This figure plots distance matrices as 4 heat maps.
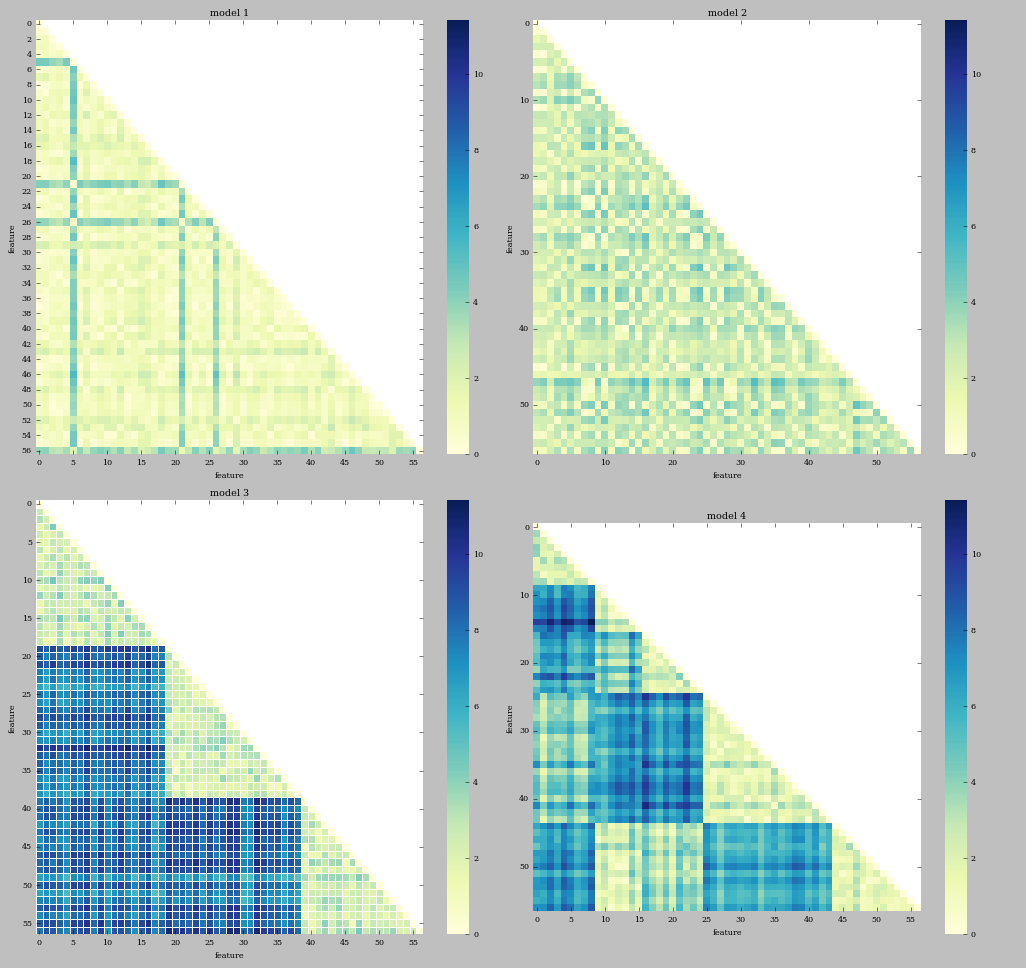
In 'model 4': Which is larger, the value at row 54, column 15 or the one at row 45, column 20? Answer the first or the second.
the first
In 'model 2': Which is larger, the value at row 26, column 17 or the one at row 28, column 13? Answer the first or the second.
the second
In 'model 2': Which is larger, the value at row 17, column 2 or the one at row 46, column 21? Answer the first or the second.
the second
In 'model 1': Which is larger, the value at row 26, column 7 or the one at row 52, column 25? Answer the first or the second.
the first
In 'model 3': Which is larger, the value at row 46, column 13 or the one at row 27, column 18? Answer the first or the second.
the first
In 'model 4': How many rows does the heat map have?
57
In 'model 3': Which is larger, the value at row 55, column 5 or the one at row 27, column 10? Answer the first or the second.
the first
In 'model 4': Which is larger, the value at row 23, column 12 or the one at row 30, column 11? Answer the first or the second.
the second
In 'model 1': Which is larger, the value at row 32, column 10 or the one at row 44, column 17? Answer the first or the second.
the first
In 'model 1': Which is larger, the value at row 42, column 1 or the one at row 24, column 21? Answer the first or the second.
the second
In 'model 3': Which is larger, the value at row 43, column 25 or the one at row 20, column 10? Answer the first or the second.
the first
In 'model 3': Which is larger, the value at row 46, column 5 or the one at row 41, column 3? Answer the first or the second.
the first
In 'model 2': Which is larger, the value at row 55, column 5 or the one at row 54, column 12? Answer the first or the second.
the second
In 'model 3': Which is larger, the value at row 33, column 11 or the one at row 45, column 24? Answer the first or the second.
the first
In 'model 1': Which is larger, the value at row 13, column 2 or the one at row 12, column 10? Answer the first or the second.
the second
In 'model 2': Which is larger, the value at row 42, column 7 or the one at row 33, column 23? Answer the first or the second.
the second
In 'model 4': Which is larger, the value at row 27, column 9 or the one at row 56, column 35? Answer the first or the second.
the second
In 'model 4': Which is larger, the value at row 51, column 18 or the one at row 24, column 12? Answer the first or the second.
the second
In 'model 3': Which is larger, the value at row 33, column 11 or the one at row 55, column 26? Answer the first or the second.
the first
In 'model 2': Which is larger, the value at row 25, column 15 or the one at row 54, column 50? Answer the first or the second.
the first
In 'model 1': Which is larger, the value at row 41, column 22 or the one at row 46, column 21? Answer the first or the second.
the second
